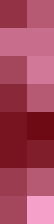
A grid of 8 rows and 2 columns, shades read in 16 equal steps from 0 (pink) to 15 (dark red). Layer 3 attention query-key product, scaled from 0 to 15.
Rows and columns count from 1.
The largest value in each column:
14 15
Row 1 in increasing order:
7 11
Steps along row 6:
down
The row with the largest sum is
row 5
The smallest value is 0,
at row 8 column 2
